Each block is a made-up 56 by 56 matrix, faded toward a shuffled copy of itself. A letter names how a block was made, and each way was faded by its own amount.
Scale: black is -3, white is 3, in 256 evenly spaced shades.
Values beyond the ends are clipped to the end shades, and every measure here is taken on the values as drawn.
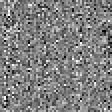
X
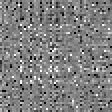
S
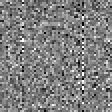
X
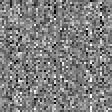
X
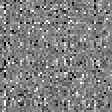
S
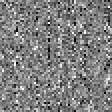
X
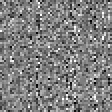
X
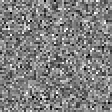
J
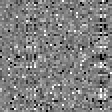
S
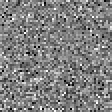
J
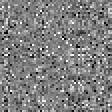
S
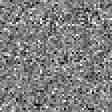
J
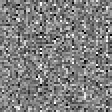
X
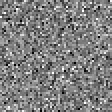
J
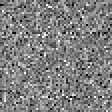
J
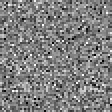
J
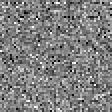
J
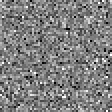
J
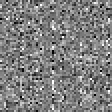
X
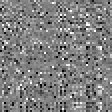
S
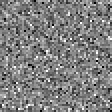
J
